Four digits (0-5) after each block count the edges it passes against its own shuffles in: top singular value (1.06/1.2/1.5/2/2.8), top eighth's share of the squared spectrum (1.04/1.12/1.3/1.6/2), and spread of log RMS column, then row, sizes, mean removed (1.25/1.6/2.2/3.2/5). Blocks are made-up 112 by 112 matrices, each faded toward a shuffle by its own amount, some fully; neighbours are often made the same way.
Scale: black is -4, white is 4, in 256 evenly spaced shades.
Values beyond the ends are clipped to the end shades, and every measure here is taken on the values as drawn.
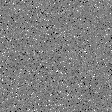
0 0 0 0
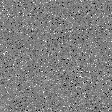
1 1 0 1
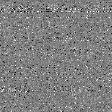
2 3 2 3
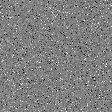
0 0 0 0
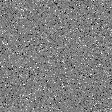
1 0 0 0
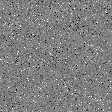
0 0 0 0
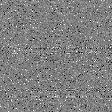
4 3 0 2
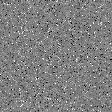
3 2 0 0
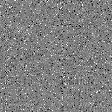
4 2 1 0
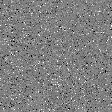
3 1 0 0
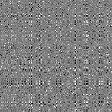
5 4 3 3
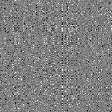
5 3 2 2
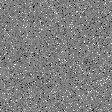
2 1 0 0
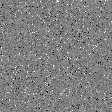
0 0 0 0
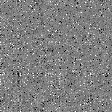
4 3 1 1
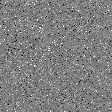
2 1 0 0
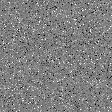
0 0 0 0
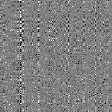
5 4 3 2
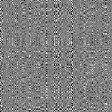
5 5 4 3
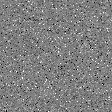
1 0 0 0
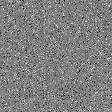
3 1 0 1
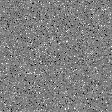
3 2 0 0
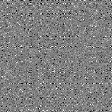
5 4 2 3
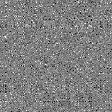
4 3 2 2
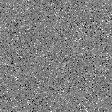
3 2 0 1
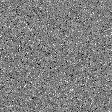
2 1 0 0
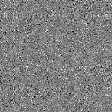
4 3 1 1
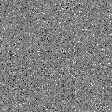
3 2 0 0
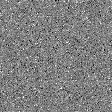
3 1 0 0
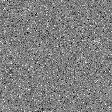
2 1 0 0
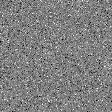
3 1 0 0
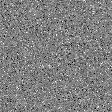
2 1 0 0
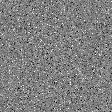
2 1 0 0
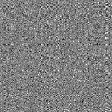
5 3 2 2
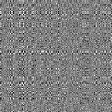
5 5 4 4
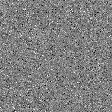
3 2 0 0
